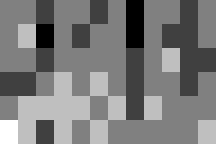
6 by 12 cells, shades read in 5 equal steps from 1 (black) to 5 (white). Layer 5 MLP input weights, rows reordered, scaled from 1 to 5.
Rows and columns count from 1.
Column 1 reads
3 3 3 2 3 5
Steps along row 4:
same up up down up down down up same down up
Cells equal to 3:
38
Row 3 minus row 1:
0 0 0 0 0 1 0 1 0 1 0 -1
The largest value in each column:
5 4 4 4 4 4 4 3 4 4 3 4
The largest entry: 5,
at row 6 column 1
